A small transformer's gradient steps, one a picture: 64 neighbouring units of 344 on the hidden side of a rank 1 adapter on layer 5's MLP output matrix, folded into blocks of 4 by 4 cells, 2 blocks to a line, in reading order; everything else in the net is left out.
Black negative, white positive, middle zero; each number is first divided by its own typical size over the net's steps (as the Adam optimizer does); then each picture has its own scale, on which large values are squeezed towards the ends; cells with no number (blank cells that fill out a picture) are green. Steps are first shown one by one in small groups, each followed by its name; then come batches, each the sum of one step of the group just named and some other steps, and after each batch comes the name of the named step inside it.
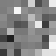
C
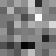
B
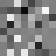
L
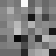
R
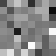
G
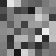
B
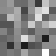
B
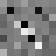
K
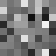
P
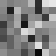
K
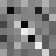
K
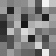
K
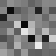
K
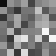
P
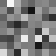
P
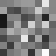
P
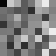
P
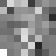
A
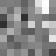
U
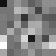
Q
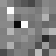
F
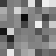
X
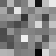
X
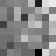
U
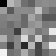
A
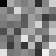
A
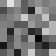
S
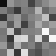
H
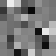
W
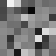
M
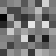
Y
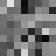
S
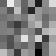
M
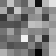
Y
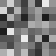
Y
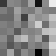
H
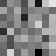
H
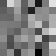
M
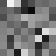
M
